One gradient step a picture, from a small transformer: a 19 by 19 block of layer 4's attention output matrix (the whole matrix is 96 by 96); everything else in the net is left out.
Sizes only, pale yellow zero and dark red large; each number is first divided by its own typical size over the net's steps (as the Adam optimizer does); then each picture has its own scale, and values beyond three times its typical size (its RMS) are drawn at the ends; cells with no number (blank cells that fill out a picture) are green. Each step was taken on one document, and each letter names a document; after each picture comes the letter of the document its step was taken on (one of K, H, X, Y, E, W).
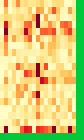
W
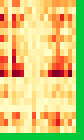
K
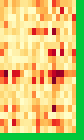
K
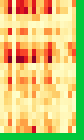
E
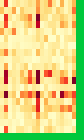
W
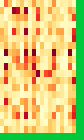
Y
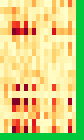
Y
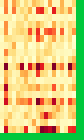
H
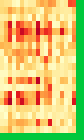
E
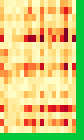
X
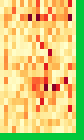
W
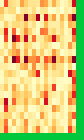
Y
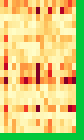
W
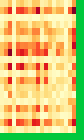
E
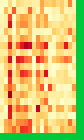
E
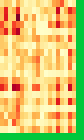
K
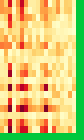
E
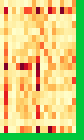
W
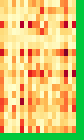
X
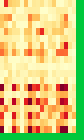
X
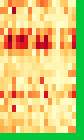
E
